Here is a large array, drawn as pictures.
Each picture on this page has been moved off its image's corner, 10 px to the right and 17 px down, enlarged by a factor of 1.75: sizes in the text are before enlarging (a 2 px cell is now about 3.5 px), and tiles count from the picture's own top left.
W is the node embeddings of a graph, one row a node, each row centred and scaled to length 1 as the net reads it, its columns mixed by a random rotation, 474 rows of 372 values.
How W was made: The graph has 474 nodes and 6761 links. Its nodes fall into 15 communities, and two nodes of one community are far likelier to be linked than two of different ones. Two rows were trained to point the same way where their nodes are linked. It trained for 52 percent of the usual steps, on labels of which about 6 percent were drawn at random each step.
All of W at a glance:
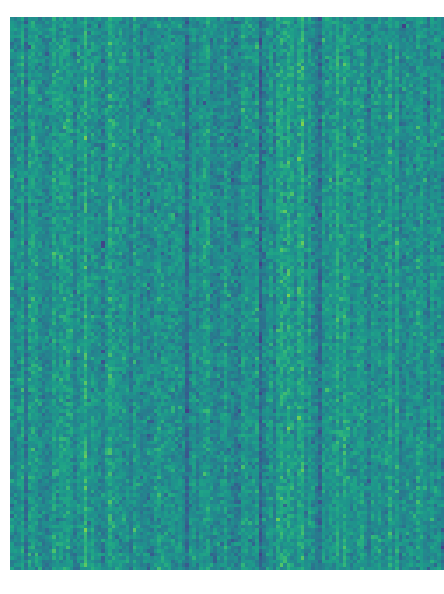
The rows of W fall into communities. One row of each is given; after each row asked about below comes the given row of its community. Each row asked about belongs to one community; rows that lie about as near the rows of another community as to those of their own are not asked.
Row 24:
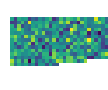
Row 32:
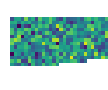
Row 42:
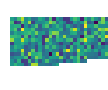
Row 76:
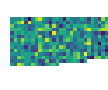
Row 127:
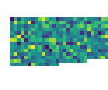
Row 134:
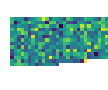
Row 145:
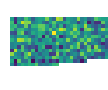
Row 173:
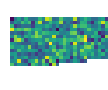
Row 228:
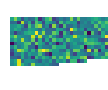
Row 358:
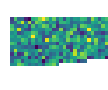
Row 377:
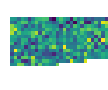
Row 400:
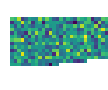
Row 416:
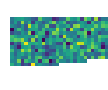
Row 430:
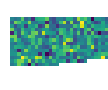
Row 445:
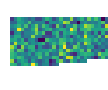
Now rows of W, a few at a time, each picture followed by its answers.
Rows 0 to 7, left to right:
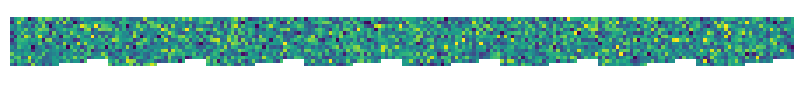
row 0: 430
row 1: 358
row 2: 416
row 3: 173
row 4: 430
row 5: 400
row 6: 358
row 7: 145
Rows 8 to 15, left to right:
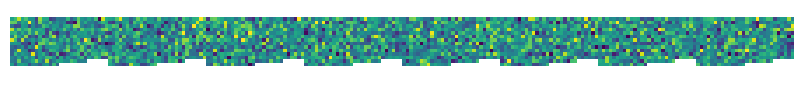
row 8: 400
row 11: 416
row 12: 42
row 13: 134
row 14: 416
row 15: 145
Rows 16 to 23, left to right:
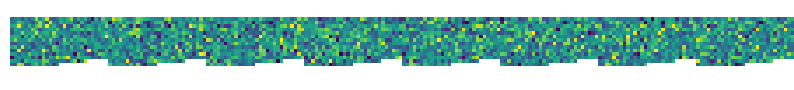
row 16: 127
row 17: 430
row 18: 32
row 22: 76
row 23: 127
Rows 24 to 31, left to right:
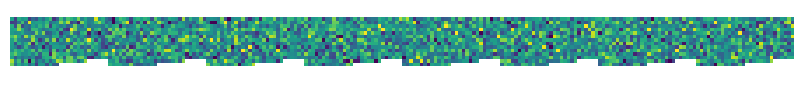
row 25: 145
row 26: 228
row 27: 24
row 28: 134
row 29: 228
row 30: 445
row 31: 127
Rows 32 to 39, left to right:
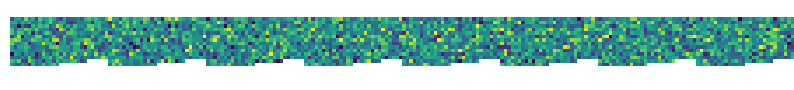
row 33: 228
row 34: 358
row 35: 358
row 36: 145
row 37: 145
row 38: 127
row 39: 145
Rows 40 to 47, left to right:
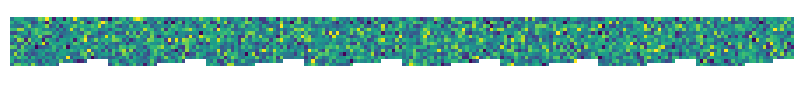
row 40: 445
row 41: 127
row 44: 445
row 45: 76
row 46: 416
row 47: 32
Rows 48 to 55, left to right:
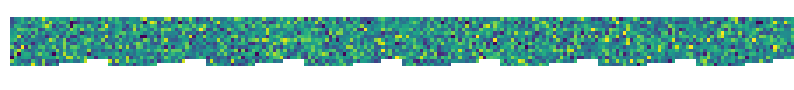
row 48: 127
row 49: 134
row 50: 358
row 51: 32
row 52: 377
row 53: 42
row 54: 173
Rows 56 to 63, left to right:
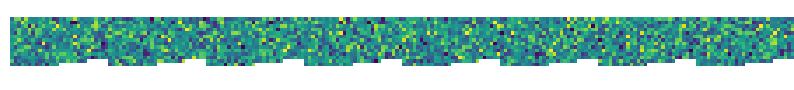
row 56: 24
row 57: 377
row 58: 24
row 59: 173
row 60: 377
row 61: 145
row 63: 42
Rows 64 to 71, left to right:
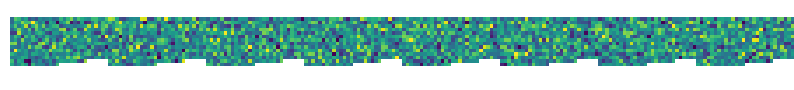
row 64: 24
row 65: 134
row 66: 173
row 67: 377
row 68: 24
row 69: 76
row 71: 358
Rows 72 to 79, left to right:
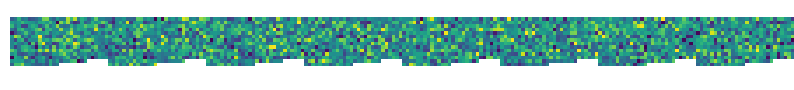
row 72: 445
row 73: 430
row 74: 377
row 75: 358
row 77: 400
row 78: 24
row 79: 173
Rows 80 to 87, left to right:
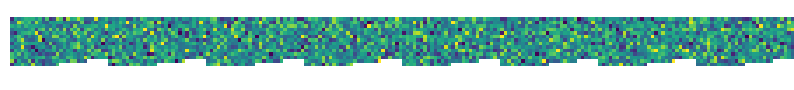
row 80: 377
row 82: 445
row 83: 430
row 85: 145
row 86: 377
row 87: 416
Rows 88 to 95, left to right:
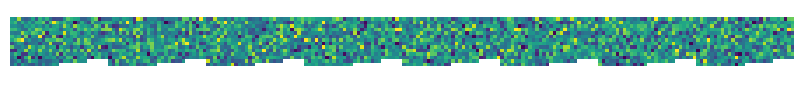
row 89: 400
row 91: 400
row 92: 76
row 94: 24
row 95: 400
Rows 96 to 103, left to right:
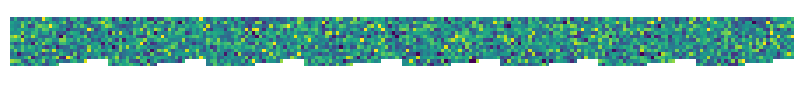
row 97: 416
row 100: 228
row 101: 400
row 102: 127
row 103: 430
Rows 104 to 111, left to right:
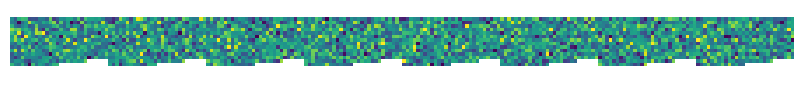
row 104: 24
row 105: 127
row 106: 76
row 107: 76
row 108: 127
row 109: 400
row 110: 400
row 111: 127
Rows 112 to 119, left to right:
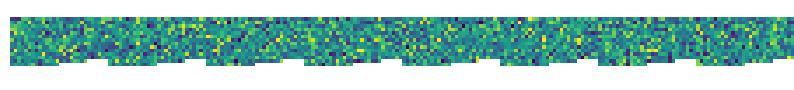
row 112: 145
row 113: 430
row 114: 42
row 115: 173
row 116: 416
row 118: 173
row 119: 32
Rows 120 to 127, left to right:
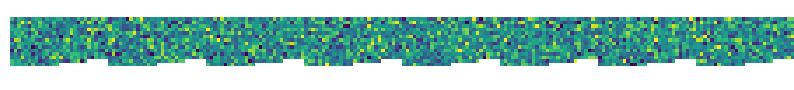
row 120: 358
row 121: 127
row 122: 400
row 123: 445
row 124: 377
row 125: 127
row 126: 134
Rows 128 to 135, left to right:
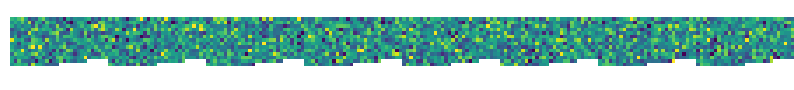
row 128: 416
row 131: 173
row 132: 400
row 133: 358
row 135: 228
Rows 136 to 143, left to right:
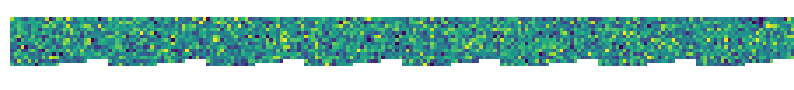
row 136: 134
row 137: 24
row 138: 358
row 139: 42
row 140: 145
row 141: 445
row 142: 173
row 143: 76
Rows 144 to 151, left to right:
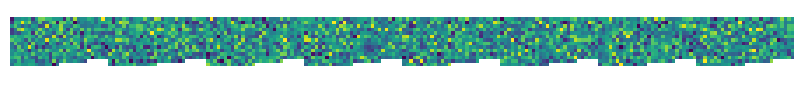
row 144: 445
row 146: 32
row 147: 400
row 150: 430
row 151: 134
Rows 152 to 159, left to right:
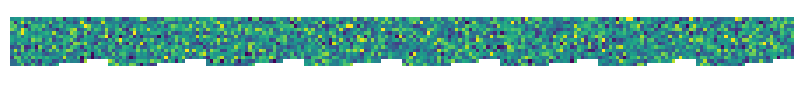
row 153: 445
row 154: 400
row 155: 358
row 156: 445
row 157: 42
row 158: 127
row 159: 32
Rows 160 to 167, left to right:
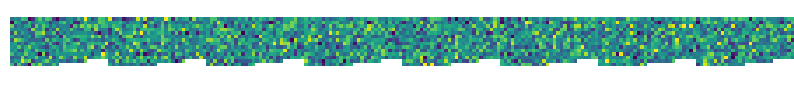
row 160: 430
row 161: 134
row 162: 32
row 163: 24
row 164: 430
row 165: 32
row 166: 430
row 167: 430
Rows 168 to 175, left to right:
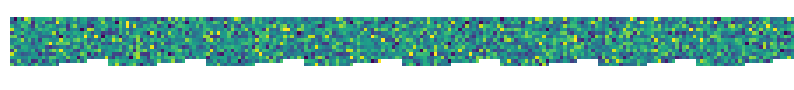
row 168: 145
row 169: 228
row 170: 145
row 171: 127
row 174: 134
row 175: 76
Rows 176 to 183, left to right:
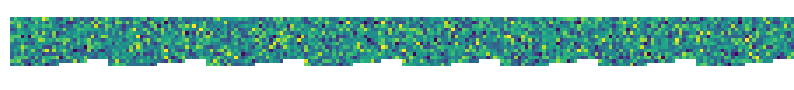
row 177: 134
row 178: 145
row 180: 32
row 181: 228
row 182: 127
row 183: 145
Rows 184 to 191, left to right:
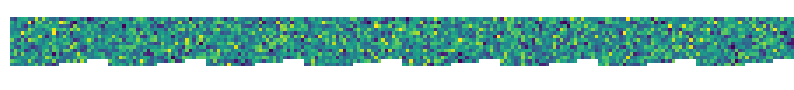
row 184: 127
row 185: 127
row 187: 76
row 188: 145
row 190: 430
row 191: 24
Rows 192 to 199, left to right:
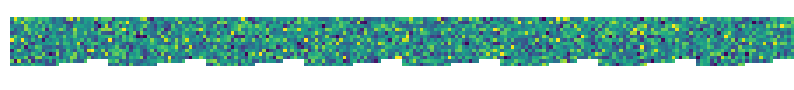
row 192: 400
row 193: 377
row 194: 358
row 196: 400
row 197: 24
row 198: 24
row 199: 430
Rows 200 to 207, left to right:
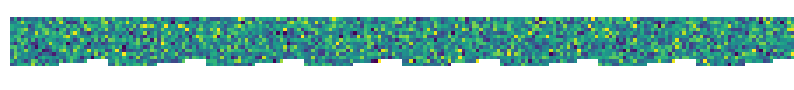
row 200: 377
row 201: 76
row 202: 134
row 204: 134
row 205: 134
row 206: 377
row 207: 400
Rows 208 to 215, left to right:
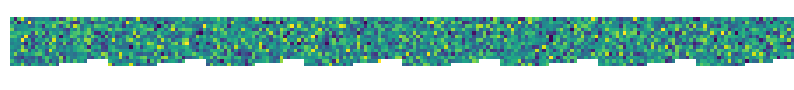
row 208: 24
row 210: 377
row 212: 127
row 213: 430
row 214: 173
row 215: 173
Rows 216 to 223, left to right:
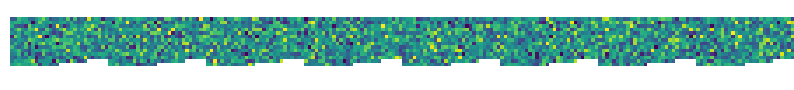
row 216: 445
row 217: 76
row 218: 145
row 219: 416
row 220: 134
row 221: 377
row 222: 42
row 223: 377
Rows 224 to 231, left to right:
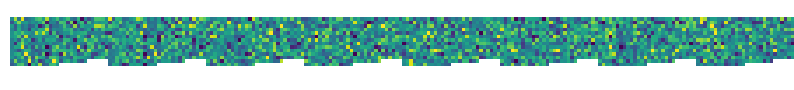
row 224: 430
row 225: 430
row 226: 377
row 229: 377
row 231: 400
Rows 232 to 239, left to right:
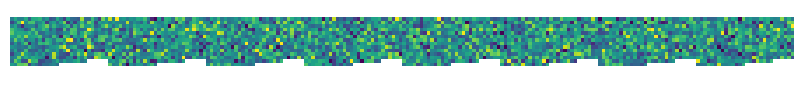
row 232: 358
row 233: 24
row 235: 416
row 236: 445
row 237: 145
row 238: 445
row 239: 377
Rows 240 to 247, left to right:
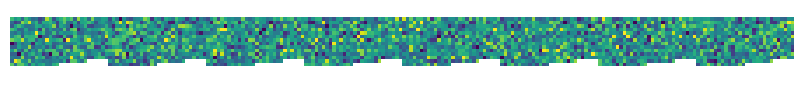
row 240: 358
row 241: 173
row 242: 32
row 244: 42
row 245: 127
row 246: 430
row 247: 377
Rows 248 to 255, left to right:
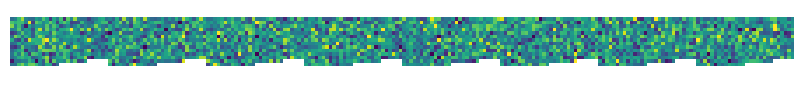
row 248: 445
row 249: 416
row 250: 127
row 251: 445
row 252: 430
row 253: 377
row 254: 400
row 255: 32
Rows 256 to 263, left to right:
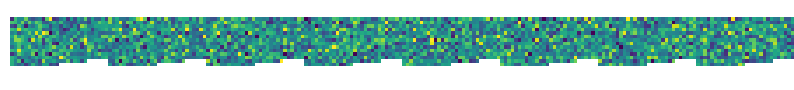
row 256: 173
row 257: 134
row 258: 127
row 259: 145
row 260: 228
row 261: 416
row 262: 377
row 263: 173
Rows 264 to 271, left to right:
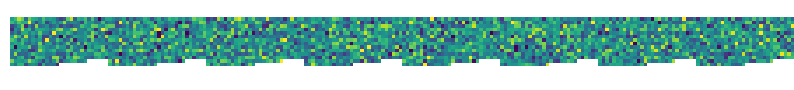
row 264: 42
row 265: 228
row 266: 127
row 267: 445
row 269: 76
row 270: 416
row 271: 377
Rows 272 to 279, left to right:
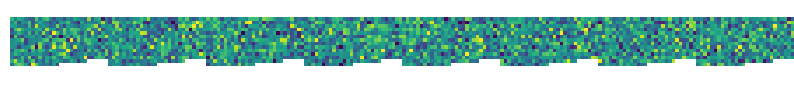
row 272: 445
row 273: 430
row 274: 134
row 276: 173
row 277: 32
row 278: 377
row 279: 228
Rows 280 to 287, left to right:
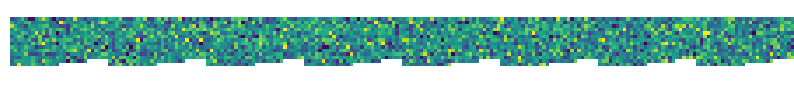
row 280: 445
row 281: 377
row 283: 445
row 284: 400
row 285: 24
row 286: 416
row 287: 377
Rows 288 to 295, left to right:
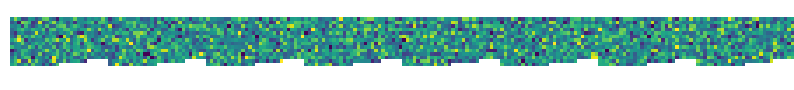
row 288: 358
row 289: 430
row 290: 430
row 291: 445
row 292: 42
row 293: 430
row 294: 358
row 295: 127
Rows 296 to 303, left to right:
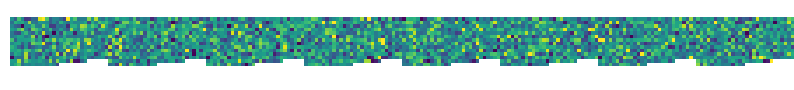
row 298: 173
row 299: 445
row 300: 445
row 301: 127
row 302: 416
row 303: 228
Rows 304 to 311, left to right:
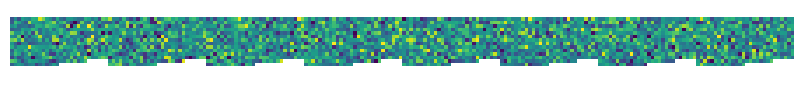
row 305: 228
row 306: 127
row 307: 228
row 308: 173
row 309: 400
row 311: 134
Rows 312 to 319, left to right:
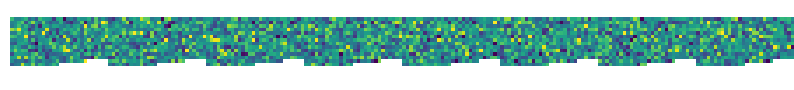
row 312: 377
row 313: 127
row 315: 228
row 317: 400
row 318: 173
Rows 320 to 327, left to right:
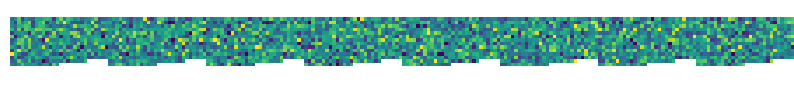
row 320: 145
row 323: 134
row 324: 173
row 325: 377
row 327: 228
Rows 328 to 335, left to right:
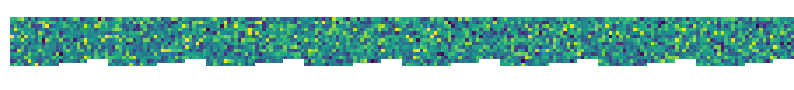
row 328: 42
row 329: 42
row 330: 42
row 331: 400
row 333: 76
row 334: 127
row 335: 358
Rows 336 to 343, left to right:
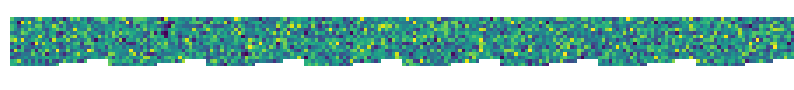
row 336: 228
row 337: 127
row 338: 430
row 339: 416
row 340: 358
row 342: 416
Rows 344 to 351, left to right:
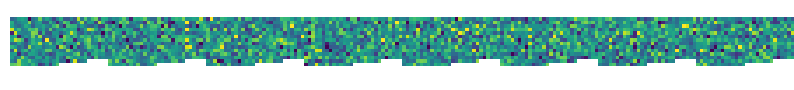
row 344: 358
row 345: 358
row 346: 32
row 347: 377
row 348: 76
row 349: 228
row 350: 24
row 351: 76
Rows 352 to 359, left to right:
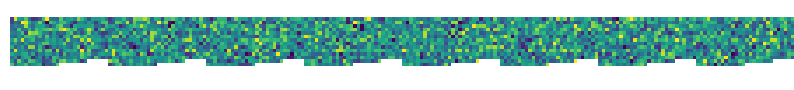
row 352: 358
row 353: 127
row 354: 145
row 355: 228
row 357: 377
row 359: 430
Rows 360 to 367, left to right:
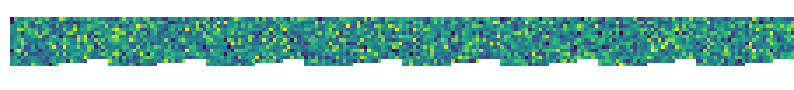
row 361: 173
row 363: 134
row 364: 228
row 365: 127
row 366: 416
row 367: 134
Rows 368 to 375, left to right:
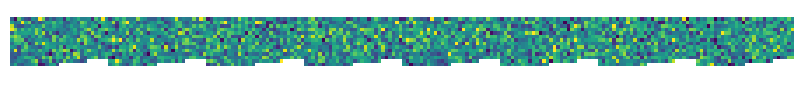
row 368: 400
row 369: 400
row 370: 127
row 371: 173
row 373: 173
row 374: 400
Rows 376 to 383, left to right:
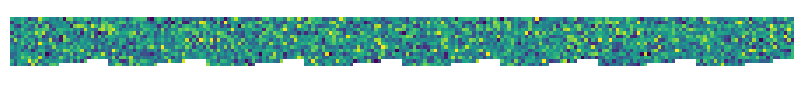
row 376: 430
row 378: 416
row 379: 173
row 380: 377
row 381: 173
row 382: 400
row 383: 42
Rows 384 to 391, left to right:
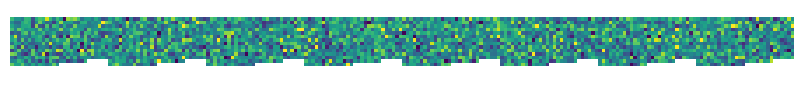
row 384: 228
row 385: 445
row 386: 400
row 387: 24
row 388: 228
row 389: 76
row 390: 358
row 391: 127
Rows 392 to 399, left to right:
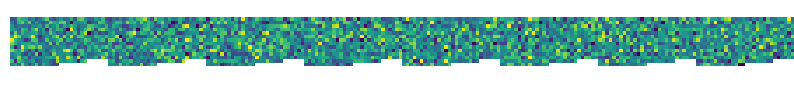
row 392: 416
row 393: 127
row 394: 173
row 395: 42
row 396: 430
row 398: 400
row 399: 145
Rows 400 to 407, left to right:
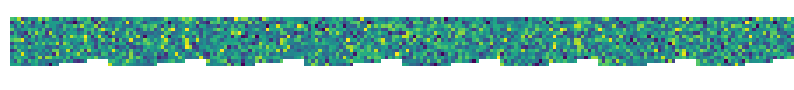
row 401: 358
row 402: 430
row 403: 430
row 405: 32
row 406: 400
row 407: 228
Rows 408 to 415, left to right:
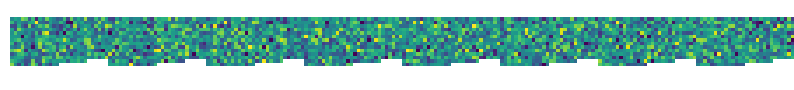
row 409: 145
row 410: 173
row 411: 42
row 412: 76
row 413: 445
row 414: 416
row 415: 173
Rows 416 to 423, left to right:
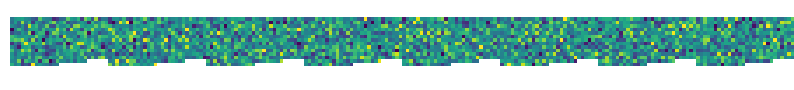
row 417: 358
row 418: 145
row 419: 127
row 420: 173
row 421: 445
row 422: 430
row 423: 430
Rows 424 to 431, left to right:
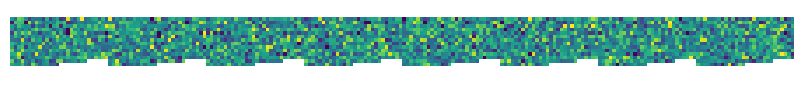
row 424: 416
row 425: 228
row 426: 416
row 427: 173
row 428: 445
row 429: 430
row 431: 24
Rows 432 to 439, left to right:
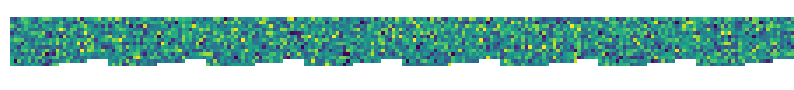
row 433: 42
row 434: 24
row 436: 400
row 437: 76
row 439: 445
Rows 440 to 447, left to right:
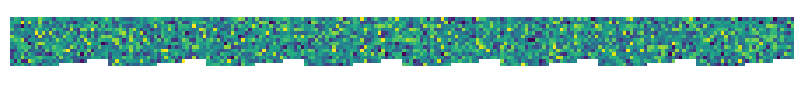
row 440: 400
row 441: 134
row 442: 445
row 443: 134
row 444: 32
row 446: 377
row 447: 173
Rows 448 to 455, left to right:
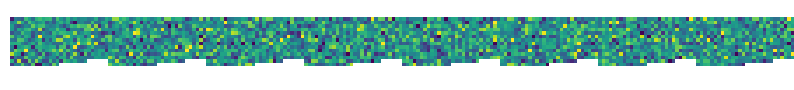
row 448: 145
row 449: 173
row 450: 24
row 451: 400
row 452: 377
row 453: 445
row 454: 358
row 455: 400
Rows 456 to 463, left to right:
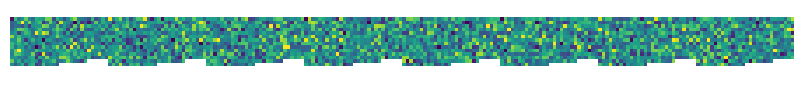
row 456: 173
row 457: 377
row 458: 358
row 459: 173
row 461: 32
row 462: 377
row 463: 400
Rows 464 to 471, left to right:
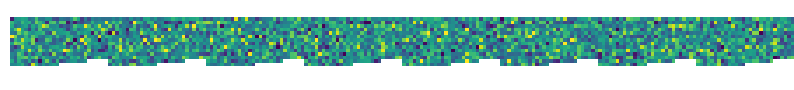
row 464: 42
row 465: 416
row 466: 416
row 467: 32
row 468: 358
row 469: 173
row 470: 430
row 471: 76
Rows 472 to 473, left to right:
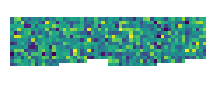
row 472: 76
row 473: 228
